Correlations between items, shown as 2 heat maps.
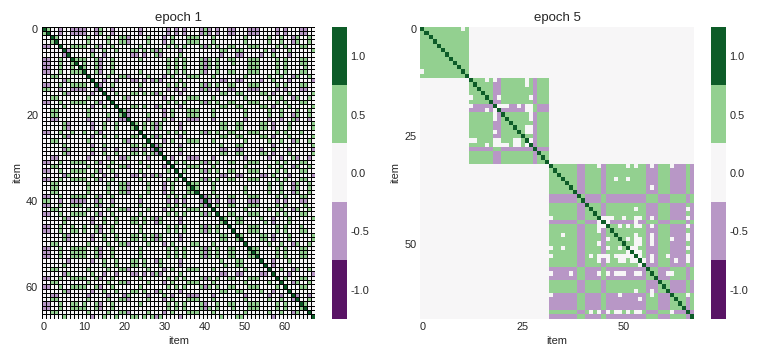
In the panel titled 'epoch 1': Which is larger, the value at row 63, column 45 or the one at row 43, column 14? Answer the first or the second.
the first
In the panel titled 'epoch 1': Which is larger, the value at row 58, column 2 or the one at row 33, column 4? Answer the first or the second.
the second
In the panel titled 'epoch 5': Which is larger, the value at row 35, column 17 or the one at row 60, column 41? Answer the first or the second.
the second
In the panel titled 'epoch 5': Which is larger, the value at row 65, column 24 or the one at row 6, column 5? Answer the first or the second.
the second
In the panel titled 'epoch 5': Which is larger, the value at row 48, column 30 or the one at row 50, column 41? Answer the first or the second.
the second
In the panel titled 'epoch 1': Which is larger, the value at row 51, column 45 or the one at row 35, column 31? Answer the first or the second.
the second
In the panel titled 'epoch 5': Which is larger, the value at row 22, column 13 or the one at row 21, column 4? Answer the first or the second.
the first
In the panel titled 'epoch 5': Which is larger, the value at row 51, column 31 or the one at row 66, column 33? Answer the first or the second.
the second
